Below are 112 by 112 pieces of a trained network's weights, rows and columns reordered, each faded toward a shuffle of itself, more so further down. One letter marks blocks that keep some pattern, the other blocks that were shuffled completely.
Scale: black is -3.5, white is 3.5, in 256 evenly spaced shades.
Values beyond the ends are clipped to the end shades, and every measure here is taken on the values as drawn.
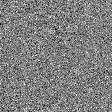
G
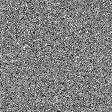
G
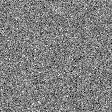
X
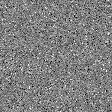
X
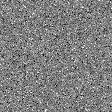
X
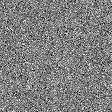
X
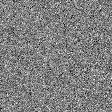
X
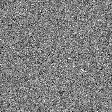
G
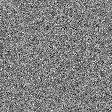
X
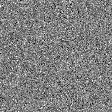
G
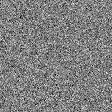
G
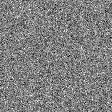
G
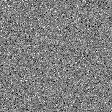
X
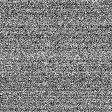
G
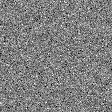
X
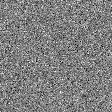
X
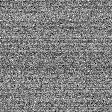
G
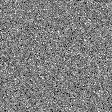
X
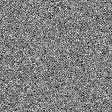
X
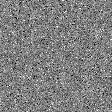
G
